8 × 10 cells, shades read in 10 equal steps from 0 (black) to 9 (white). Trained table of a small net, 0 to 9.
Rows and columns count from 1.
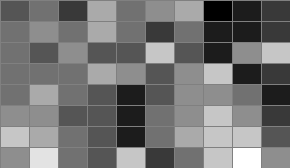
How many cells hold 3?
13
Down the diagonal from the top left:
3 5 5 6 1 4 6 7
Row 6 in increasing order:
1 2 3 3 4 5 5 5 5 7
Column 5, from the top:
4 4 3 5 1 1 1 7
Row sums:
33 33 41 41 36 40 48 54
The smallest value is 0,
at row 1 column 8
